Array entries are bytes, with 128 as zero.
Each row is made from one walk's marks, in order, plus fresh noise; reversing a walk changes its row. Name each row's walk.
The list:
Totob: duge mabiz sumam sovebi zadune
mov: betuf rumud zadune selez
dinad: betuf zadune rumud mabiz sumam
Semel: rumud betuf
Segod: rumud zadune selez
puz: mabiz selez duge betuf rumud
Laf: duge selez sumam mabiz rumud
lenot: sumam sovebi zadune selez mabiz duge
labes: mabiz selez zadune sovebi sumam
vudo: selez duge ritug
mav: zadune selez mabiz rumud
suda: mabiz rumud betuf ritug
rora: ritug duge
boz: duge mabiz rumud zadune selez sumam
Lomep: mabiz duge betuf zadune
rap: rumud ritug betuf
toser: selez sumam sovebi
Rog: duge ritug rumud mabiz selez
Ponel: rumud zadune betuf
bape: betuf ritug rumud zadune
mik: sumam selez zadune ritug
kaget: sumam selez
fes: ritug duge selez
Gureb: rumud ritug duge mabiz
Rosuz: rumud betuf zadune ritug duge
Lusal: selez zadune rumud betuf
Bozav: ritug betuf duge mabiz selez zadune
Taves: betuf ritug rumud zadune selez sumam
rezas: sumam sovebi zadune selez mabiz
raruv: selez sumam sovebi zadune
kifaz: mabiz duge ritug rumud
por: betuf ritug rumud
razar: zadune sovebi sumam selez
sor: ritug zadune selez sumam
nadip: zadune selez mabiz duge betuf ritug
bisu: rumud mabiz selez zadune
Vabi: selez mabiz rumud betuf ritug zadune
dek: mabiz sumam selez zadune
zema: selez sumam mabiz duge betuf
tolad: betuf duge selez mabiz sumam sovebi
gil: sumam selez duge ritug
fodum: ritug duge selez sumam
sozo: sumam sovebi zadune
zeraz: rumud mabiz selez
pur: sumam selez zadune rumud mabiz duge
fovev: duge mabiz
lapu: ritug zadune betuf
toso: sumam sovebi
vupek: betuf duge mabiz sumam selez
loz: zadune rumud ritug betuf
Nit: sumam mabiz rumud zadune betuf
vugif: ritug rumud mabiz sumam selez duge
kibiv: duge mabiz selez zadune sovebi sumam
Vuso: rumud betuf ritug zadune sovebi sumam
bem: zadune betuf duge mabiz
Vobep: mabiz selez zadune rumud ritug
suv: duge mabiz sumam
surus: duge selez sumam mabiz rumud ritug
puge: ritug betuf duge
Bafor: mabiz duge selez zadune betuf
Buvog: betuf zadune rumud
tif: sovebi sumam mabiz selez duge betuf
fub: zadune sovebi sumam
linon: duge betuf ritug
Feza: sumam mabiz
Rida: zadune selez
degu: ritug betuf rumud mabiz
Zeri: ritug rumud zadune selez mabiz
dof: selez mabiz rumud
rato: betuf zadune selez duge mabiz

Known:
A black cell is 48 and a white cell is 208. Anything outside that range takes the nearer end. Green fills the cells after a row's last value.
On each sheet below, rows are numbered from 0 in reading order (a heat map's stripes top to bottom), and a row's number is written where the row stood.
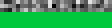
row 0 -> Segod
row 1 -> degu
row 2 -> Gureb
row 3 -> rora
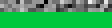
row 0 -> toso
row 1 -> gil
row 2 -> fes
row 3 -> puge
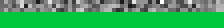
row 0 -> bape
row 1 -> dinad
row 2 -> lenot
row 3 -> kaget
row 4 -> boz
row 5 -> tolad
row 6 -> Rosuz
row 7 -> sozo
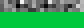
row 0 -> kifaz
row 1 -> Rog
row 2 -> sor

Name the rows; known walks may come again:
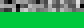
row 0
bisu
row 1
Nit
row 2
degu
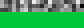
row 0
lenot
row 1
puge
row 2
suda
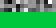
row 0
mav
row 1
Totob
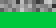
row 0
toso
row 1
Buvog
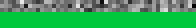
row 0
Rosuz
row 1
Ponel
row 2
Taves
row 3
surus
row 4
kaget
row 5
rezas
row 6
por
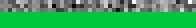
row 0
loz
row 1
rap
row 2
Rog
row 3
bape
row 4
kibiv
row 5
fub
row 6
Lomep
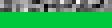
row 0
razar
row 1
zeraz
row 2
linon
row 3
fodum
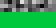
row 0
boz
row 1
fes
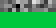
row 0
Zeri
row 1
rora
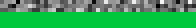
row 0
gil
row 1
pur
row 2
toser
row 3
rato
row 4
bem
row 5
kifaz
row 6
puz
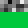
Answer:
Bafor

